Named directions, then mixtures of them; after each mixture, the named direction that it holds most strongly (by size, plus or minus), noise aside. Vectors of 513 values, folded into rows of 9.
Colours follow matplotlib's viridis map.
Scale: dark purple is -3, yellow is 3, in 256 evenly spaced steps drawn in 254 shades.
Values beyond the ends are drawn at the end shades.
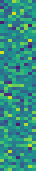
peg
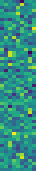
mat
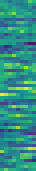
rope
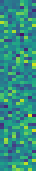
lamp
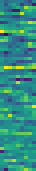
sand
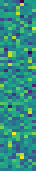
mat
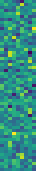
mat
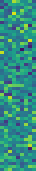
peg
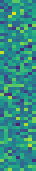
peg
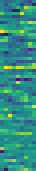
sand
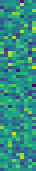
mat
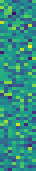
peg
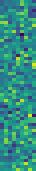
lamp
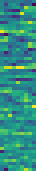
sand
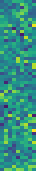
lamp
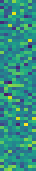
peg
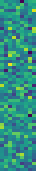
mat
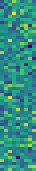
peg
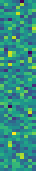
mat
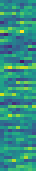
rope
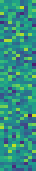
lamp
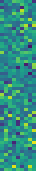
peg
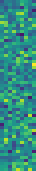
lamp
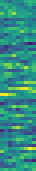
rope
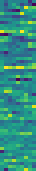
sand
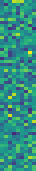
mat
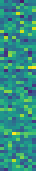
mat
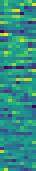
sand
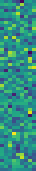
mat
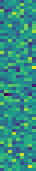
peg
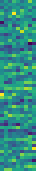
rope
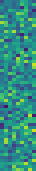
lamp
